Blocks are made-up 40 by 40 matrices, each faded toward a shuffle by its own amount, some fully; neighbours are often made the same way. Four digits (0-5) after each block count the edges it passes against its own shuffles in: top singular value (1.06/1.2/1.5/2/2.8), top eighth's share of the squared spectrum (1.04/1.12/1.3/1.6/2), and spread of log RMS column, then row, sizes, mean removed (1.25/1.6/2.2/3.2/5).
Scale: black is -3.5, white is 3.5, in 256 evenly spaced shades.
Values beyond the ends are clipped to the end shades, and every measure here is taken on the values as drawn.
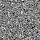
0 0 0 0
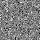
0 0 0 0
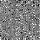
3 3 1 1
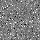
0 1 0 0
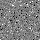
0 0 0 0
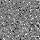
2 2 0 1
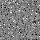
1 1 0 0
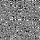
3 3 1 2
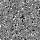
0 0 0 0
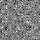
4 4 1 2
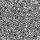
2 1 0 0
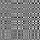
5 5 4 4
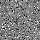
0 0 0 0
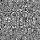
3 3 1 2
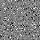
3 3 1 1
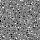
2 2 0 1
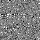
2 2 0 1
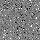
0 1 0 0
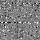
2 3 0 2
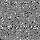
2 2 0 1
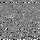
3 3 0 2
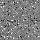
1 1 0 1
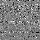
2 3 0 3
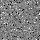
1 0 0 0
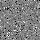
1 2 0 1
